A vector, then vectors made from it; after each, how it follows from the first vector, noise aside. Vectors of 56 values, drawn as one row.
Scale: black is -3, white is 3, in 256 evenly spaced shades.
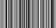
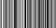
wrapped around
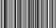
wrapped around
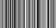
wrapped around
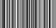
reversed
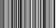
wrapped around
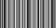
wrapped around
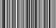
reversed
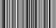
reversed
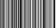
wrapped around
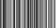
wrapped around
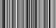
reversed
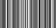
negated
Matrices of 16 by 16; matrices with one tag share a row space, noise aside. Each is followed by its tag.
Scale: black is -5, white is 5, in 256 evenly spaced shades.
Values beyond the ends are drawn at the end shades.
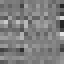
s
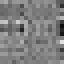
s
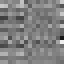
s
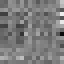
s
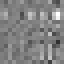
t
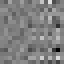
t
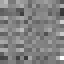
s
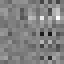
t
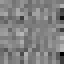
s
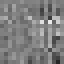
t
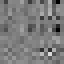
t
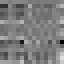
s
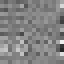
s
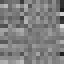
s
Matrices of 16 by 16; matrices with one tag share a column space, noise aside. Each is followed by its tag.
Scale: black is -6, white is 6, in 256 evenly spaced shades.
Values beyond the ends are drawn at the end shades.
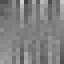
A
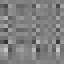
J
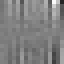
A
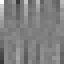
A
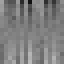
A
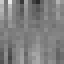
A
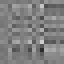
J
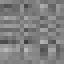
J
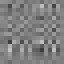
J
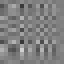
J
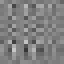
J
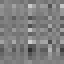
J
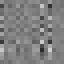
J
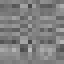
J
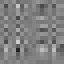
J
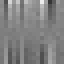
A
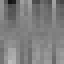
A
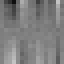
A
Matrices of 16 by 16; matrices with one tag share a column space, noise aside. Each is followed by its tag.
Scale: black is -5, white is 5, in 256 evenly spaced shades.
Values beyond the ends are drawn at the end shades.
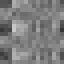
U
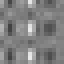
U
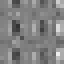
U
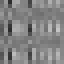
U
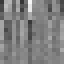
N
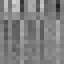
N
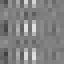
U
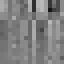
N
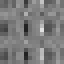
U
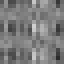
U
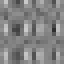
U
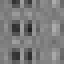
U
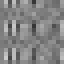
U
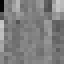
N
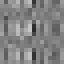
U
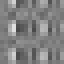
U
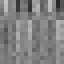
N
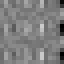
U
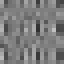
U
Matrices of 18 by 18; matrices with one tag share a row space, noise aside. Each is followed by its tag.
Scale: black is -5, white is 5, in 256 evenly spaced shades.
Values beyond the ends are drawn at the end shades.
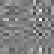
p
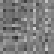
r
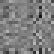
p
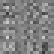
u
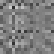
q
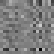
p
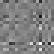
p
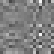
p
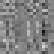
u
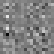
u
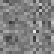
p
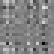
u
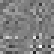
p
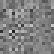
q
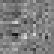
r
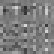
r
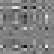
r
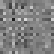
q
